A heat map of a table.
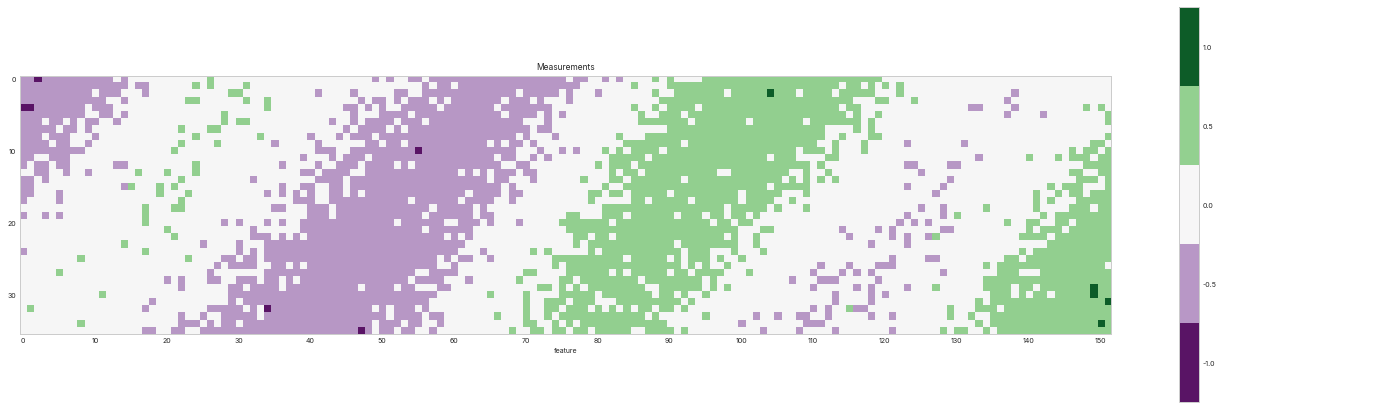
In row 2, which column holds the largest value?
104
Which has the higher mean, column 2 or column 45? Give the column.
2
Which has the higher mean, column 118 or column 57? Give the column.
118
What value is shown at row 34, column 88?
0.5
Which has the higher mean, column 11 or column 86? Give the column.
86
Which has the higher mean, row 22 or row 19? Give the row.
22
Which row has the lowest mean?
0
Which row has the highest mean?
29
